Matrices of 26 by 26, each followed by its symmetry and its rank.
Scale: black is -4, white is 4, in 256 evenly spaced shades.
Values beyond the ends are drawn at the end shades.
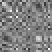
symmetric, rank three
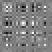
symmetric, rank two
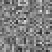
neither, rank five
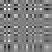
symmetric, rank one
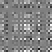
symmetric, rank two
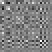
symmetric, rank three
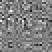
neither, rank five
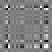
symmetric, rank one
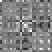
symmetric, rank three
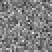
neither, full rank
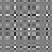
symmetric, rank one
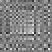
symmetric, rank two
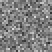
neither, full rank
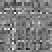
neither, rank five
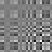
symmetric, rank one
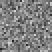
neither, full rank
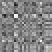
symmetric, rank three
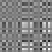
symmetric, rank one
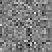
neither, rank five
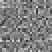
neither, rank five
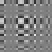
symmetric, rank one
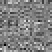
neither, rank five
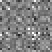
symmetric, rank three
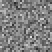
neither, full rank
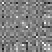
symmetric, rank three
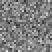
neither, full rank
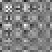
symmetric, rank two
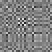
symmetric, rank two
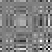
symmetric, rank two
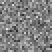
neither, full rank
